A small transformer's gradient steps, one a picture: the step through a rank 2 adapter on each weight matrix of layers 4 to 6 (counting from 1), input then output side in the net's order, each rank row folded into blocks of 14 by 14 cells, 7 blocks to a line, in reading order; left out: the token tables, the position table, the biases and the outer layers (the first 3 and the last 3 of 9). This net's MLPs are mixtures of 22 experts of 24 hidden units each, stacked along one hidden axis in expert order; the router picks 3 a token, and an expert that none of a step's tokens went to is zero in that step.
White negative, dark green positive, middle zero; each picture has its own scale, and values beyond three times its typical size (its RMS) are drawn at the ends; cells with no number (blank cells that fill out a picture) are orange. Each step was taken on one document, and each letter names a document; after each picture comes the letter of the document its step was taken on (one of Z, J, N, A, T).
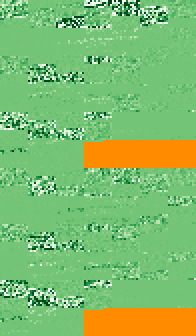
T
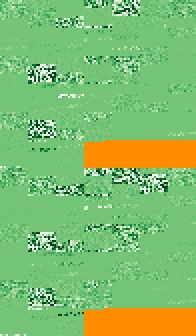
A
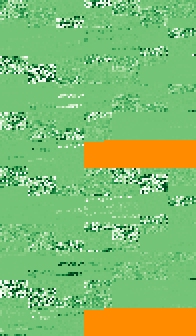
A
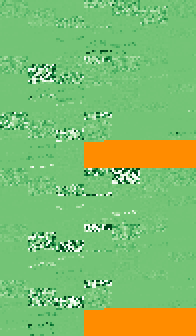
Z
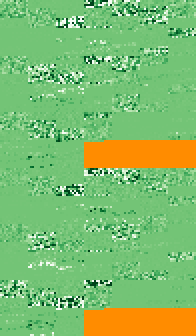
Z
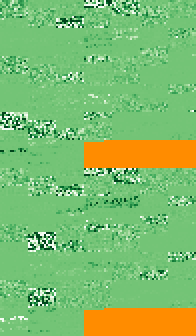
T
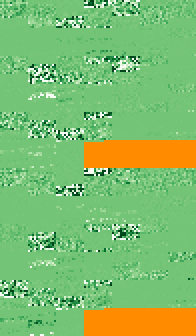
Z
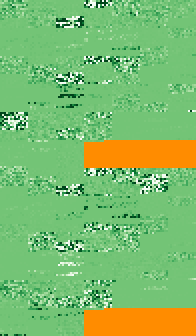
A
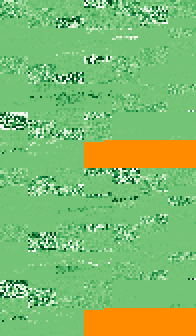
T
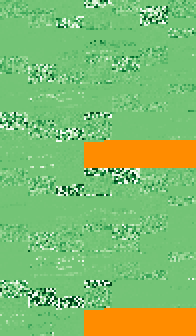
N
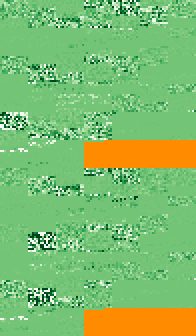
T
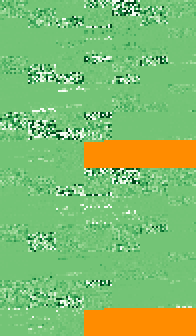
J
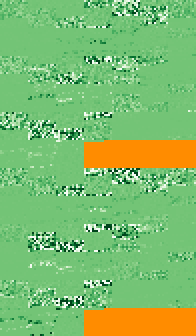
Z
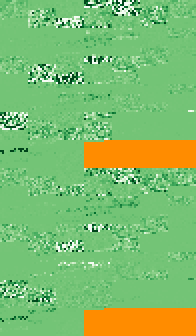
T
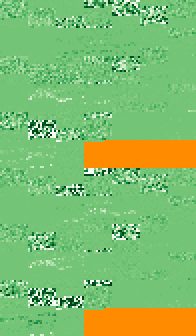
Z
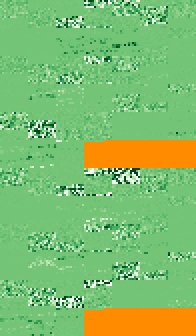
Z
